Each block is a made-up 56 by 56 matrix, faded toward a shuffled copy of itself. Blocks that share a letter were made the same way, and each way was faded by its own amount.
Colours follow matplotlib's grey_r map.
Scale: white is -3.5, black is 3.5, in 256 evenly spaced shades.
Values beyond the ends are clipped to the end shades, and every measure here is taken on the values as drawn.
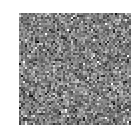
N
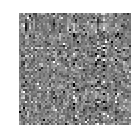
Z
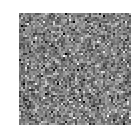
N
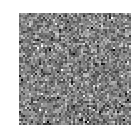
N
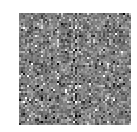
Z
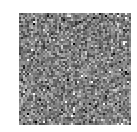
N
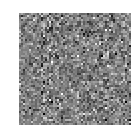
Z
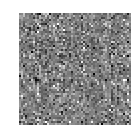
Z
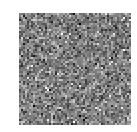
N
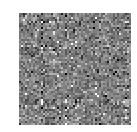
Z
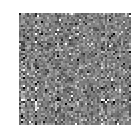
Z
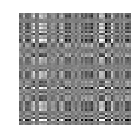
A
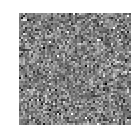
N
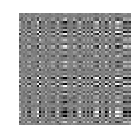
A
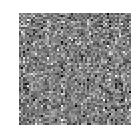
Z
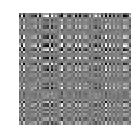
A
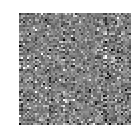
Z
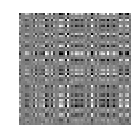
A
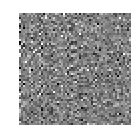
Z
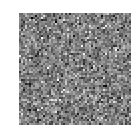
N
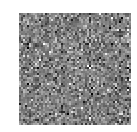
Z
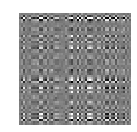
A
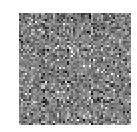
Z
